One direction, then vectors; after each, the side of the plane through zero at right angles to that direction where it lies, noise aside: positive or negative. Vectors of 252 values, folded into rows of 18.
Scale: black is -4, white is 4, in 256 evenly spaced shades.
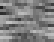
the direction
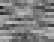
positive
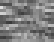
negative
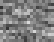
positive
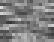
negative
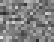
positive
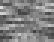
negative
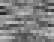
positive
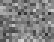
negative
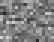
positive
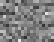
positive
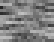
positive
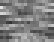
negative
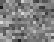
positive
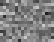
negative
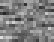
positive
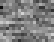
positive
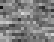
positive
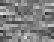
negative
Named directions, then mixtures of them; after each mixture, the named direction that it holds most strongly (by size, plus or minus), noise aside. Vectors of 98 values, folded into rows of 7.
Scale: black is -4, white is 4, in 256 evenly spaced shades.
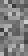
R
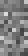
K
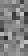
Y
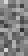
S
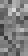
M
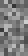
R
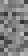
K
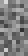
S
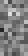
R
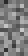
S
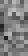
M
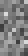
K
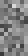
R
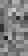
M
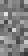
K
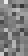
S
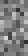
Y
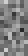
S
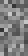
R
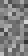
R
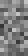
K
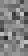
Y
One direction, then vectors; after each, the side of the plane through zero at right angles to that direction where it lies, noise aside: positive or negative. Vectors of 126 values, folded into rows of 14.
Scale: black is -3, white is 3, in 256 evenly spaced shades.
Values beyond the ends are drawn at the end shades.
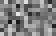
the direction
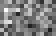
negative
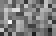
negative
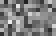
negative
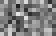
positive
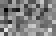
positive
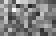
positive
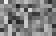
positive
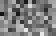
negative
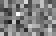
positive
